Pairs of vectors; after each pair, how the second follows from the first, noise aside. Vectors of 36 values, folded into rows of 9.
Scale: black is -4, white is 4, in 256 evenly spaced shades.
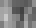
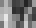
scaled up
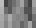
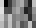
scaled up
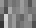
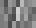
wrapped around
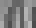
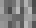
wrapped around
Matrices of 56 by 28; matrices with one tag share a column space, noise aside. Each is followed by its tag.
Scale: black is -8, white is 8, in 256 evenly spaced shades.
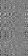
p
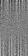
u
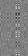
p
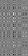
p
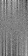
u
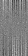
u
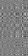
p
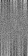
u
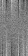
u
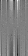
u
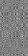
p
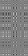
p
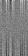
u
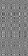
p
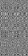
p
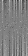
u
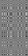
p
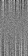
u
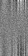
u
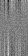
u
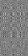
p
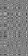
p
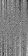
u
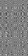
p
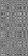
p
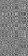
p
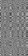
p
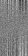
u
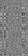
p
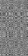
p
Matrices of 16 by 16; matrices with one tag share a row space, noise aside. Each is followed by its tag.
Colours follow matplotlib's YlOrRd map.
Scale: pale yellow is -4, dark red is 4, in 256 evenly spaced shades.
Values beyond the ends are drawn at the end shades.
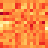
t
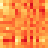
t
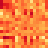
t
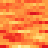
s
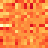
t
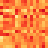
t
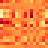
t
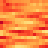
s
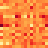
t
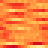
s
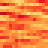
s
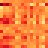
t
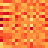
t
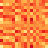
t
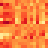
t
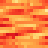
s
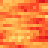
s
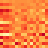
t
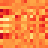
t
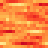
s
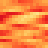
s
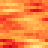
s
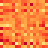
t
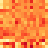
t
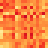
t
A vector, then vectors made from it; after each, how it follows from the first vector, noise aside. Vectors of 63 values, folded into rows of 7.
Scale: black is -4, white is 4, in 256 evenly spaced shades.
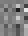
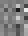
copied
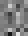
wrapped around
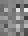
sign-scrambled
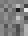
copied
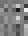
copied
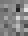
sign-scrambled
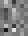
wrapped around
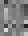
wrapped around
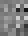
sign-scrambled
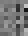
sign-scrambled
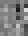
sign-scrambled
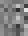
copied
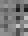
sign-scrambled
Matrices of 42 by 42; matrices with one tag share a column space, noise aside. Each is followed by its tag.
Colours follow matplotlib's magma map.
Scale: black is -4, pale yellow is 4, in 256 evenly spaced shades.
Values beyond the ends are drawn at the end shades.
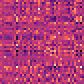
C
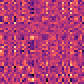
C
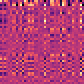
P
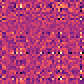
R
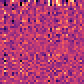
P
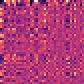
P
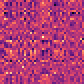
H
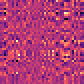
H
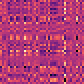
C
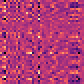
R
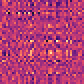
H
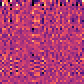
P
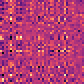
C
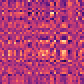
H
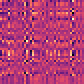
H
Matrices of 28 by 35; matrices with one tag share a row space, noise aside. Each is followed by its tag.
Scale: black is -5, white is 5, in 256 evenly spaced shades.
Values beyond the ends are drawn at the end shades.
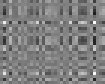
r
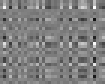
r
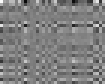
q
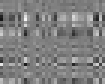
q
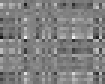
q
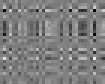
r
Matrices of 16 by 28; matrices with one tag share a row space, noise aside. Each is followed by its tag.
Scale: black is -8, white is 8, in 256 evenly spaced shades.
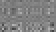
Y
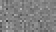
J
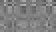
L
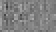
J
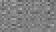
Y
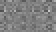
L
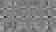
L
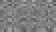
L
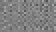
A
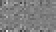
J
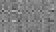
Y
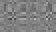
L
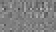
A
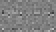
Y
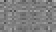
L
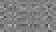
L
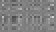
Y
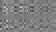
J
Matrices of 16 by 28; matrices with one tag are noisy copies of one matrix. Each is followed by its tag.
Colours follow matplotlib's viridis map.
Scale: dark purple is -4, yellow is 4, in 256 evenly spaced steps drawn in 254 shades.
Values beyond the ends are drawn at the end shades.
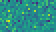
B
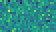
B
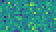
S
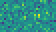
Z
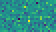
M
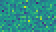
M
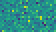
M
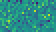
B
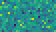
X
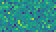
X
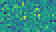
Z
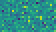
M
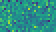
B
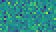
S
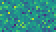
X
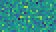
M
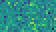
S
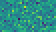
M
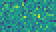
Z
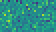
B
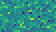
X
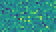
M
